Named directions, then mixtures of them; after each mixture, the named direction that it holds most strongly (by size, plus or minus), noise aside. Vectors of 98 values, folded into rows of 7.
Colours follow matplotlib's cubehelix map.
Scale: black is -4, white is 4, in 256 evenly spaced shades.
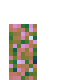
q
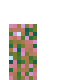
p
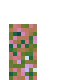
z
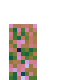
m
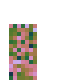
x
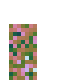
z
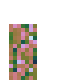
q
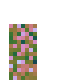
q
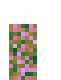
q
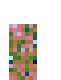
p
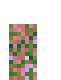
z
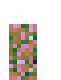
q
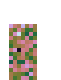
p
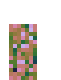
q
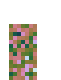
z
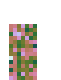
p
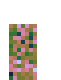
x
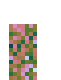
z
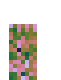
m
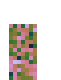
x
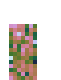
p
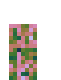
m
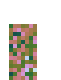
z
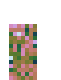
p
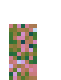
x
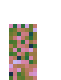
x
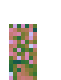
x
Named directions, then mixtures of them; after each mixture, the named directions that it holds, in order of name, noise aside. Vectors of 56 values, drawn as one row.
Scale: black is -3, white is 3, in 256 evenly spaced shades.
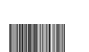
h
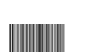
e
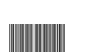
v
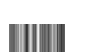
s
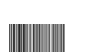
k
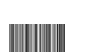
h, s, v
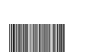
k, s, v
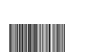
h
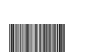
s, v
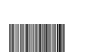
e, s, v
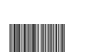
e, v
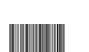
e, s, v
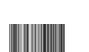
e, h, s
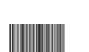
e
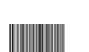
e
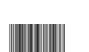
e, s, v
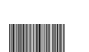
e, k, v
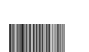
e, h, k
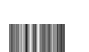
s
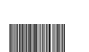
h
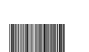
h, s, v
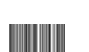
h, s
